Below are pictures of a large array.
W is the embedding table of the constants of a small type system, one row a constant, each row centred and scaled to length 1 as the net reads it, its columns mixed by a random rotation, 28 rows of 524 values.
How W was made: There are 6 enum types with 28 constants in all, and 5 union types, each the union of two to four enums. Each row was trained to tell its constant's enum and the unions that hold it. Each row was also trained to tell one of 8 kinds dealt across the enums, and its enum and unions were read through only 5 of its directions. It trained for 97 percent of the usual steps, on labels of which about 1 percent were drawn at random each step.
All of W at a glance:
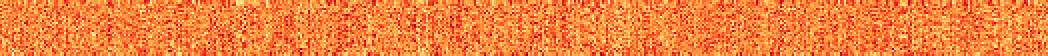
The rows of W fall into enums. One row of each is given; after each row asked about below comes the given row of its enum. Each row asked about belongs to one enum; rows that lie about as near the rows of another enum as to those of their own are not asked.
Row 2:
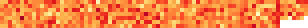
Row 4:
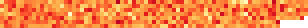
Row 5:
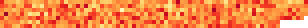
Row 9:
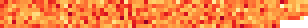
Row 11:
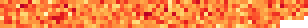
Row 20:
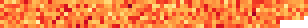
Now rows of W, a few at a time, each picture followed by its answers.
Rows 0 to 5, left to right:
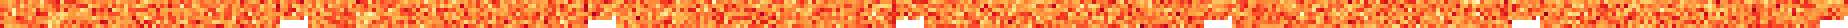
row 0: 2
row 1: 2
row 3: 9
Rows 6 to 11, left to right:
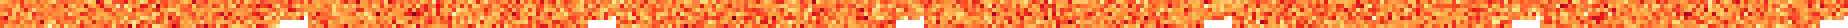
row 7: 9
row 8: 20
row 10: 20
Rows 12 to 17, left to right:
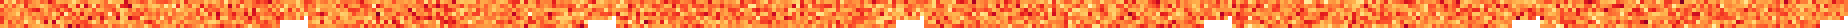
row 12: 20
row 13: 9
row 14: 20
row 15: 9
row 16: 5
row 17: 2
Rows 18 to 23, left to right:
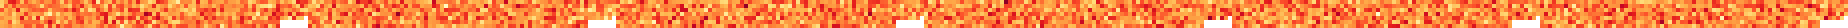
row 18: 2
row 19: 20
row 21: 5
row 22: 9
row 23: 5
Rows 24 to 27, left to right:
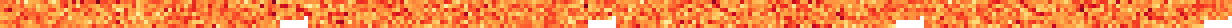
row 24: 4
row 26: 4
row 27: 4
